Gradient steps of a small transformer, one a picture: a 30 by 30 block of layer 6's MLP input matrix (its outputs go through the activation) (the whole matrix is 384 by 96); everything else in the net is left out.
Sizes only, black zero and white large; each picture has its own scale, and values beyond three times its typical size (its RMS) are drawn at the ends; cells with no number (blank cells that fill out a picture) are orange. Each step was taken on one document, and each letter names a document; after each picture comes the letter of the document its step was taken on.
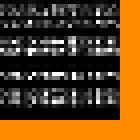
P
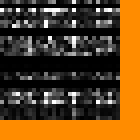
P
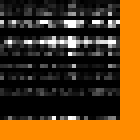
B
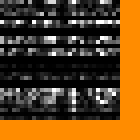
P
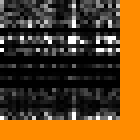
B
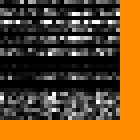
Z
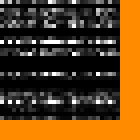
P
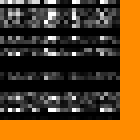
P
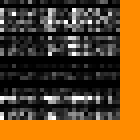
Z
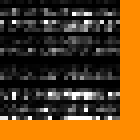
Z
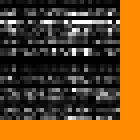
Z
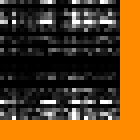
Z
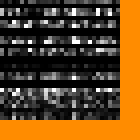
P
